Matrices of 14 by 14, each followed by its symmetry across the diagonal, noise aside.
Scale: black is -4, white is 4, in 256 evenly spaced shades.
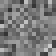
symmetric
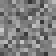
antisymmetric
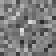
symmetric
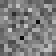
symmetric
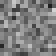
neither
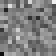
antisymmetric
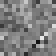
antisymmetric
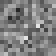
symmetric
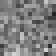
antisymmetric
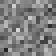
neither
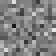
neither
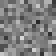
antisymmetric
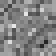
symmetric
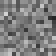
neither
